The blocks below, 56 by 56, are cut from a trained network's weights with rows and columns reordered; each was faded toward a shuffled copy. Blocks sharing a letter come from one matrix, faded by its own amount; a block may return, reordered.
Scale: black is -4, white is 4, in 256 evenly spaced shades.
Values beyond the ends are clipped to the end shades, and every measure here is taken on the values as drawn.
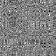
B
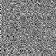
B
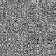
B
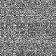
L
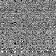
L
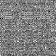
L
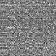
L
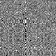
B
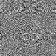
B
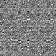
L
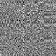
B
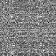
L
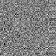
B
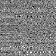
L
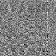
B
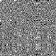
B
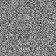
B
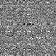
L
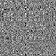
B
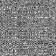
L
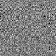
B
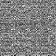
L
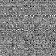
L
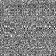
L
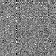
B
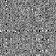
B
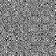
B
